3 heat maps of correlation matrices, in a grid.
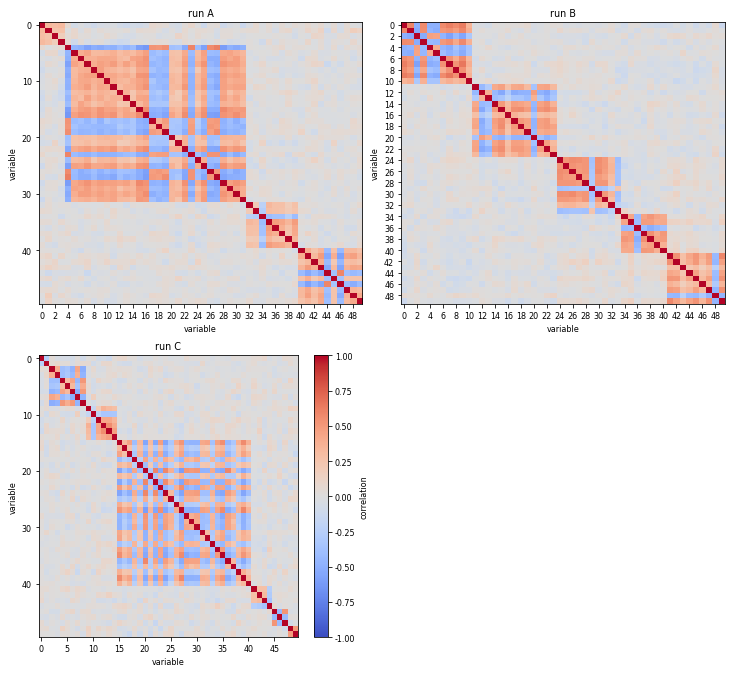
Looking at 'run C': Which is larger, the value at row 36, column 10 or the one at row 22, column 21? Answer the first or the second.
the first
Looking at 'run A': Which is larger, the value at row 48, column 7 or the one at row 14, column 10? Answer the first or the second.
the second
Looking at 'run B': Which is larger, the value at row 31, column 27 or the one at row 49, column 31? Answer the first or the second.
the first
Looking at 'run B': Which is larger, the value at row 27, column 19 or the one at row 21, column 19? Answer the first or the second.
the second
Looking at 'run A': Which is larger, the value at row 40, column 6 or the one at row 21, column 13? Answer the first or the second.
the second
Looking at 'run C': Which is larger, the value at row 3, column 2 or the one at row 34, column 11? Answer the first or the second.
the first
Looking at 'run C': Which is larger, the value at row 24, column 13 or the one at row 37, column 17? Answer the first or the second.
the first
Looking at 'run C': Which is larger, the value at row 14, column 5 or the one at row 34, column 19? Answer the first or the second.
the second
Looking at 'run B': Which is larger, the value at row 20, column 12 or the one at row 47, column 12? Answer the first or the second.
the first
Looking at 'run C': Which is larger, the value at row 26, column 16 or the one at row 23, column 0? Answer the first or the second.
the first
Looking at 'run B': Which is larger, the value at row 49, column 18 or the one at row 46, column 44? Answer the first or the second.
the second
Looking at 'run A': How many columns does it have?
50
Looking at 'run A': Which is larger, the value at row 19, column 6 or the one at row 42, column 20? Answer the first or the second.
the second
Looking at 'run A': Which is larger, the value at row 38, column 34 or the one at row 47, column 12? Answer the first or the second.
the second
